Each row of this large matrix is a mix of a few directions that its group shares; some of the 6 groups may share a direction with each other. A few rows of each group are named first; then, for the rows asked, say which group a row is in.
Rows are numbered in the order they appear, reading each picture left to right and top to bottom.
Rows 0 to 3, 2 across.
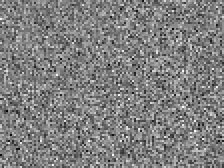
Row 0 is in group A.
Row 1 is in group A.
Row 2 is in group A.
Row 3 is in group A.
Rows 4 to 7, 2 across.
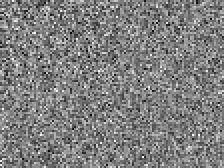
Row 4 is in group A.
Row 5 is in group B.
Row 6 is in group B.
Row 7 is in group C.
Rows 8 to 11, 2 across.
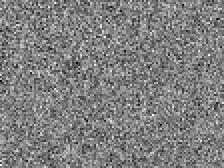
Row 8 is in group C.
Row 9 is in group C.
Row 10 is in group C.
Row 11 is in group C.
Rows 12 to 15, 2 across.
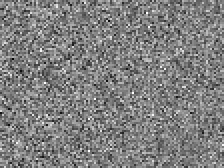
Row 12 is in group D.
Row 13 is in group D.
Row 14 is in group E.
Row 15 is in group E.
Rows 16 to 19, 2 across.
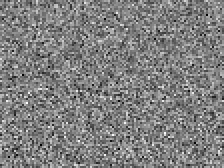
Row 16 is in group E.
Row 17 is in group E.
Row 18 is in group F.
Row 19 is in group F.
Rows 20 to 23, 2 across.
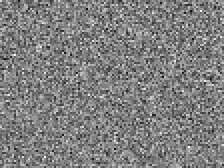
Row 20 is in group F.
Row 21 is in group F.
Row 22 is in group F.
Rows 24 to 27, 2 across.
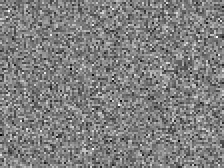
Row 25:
C
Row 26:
A
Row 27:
C
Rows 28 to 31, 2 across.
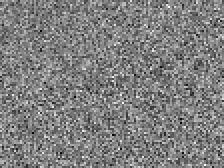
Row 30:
F
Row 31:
F
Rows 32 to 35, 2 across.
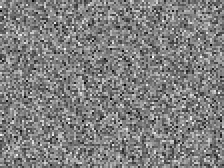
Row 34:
F
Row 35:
F
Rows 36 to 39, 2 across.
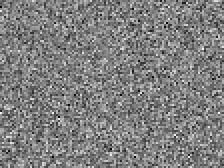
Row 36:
B
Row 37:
E
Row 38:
E
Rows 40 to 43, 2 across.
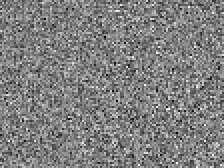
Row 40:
C
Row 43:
B
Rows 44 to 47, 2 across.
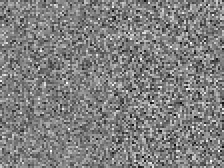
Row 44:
C
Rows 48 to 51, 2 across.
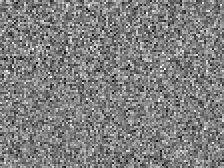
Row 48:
F
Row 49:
D
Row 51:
C
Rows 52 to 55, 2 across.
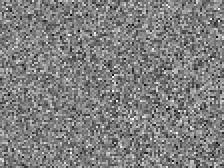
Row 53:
E
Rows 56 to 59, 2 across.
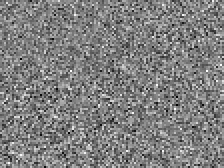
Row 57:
A
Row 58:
D
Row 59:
C
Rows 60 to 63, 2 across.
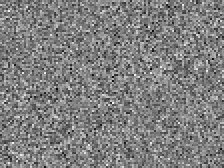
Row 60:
F
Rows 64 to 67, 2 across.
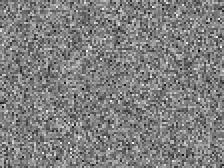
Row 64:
E
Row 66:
A
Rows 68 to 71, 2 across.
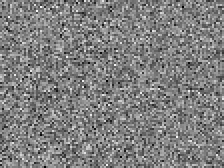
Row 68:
C
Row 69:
C
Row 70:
D
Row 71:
F
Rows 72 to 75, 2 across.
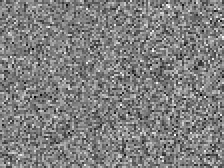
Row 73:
D
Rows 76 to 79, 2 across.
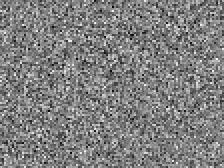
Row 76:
C
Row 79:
B
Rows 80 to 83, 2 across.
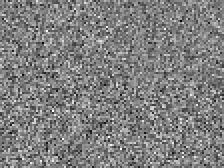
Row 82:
E
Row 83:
F
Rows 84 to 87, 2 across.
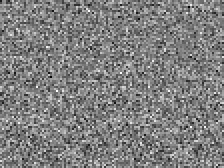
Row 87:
B
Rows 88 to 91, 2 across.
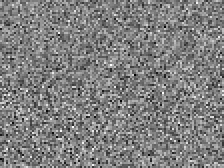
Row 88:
E
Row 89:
E
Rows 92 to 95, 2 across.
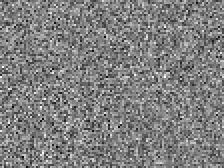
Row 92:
E
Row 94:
A
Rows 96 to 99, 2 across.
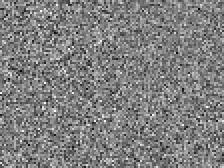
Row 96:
D
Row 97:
F
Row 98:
C
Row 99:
C
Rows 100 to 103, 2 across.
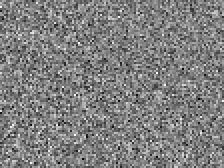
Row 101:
F
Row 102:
E
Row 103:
A
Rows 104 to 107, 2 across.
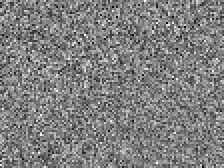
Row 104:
B
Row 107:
A
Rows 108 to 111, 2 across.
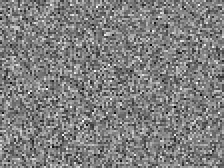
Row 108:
A
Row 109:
C
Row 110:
F
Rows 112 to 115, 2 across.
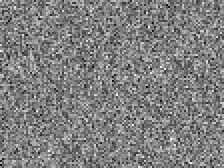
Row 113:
D
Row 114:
D
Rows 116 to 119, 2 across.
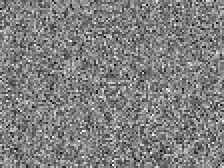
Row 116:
C
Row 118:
F
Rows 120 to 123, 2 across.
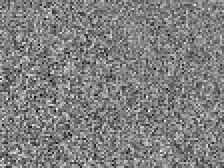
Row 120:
C
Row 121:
A
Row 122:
D
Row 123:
D
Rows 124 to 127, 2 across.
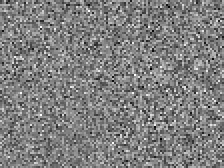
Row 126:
E
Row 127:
E
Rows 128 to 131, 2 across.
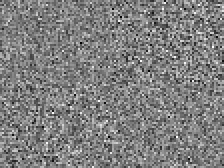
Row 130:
E
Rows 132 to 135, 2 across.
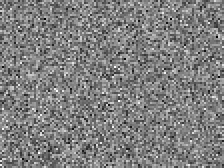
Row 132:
C
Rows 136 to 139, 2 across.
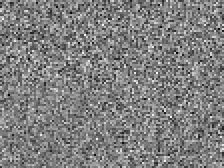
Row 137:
F
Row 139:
E
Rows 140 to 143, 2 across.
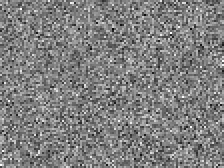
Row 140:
E
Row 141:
E
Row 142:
C
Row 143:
B
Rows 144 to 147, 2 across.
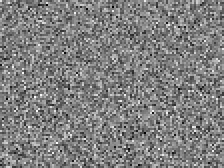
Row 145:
B
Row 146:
D
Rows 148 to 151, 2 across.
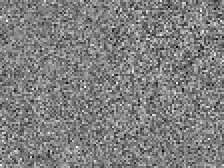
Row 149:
E
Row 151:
C
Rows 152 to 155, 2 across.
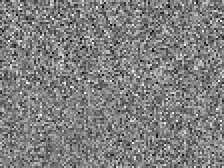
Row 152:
F
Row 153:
D
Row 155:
A
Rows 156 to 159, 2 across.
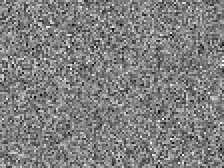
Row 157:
E
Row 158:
D
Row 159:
A
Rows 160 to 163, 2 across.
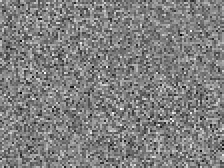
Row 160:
F
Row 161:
A
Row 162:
E
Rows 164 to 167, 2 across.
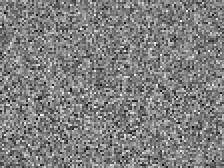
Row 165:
E
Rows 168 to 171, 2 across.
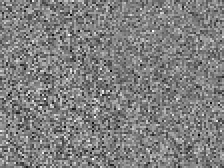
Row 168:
A
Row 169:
C
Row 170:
A
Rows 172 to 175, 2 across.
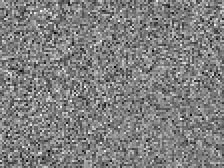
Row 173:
C
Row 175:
A
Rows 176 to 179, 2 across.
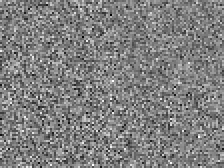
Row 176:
F
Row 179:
E
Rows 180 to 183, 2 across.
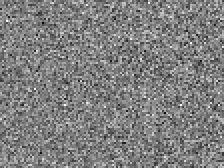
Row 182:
C
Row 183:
E
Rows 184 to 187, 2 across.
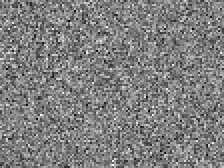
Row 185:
E
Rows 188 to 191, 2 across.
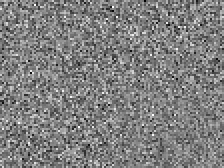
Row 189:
B
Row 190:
B
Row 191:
E
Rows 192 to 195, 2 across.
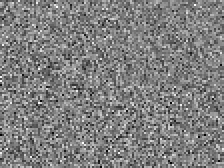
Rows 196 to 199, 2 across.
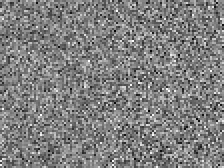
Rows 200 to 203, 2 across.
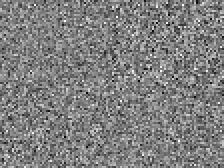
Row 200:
C
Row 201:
B
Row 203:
C
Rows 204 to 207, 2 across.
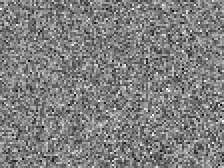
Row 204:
C
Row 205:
A
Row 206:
E
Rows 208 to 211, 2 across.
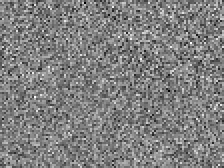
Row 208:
C
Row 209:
B
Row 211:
B
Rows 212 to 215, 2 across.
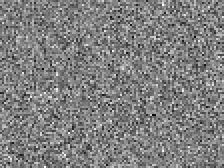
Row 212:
A
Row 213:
A
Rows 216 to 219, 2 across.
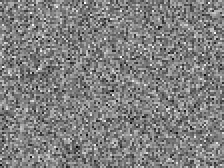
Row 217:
A
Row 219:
B
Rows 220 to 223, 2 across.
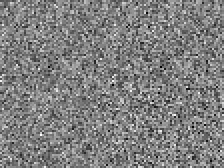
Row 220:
D
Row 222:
D
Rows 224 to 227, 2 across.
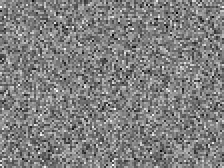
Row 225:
C
